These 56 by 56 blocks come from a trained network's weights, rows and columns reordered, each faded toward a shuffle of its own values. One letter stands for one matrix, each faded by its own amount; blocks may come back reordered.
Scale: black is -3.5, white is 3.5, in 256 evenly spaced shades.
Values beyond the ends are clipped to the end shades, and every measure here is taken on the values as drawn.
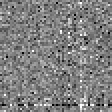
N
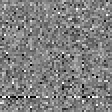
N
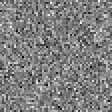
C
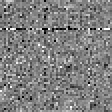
N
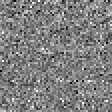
C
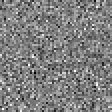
C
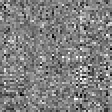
N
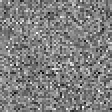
C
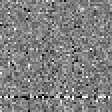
N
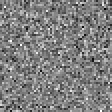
C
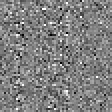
N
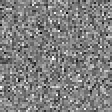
C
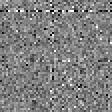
N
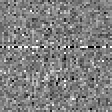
N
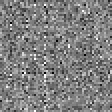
N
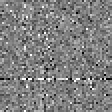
N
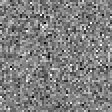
C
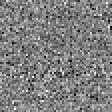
C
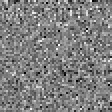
C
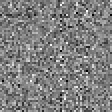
N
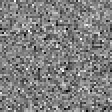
C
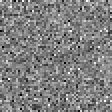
C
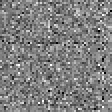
N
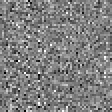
N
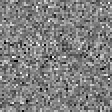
C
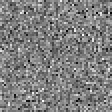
C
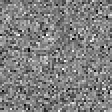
C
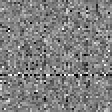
N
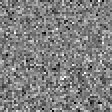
C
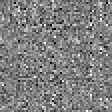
N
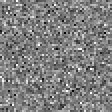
C
